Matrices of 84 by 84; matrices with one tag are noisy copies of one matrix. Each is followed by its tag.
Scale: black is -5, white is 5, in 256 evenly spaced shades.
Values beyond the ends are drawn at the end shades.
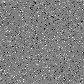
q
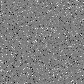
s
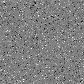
q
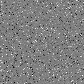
s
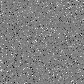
s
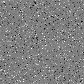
q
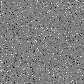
s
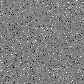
s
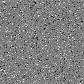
q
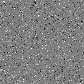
q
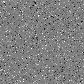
q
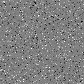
q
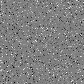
s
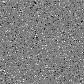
q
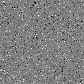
q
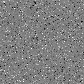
q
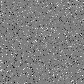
s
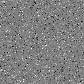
q
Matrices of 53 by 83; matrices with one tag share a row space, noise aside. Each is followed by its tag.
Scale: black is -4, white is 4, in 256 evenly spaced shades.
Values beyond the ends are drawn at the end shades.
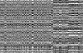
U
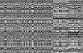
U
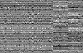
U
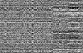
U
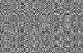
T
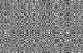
T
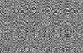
T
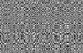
T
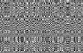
T
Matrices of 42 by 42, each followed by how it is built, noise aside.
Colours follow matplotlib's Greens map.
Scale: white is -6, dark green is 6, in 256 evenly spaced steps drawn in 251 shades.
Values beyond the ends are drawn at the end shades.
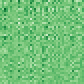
low rank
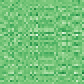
low rank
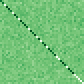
diagonal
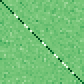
diagonal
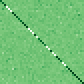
diagonal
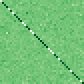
diagonal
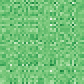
low rank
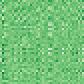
low rank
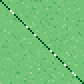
diagonal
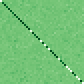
diagonal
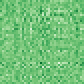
low rank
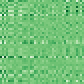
low rank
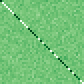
diagonal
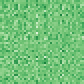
low rank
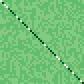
diagonal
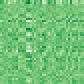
low rank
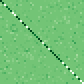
diagonal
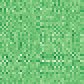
low rank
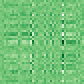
low rank
